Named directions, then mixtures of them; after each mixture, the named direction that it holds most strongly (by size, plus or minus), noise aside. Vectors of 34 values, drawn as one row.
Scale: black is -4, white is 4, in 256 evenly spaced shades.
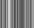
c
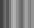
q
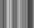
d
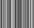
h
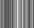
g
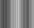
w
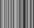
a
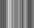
d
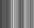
q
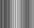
w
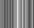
g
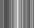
g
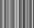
a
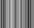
d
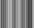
d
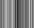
g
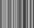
a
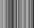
w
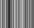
c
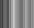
q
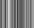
c
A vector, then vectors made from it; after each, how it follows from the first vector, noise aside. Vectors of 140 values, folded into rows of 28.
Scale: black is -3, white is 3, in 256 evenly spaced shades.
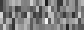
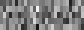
reversed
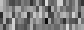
negated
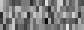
negated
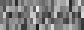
reversed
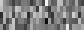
negated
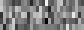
negated
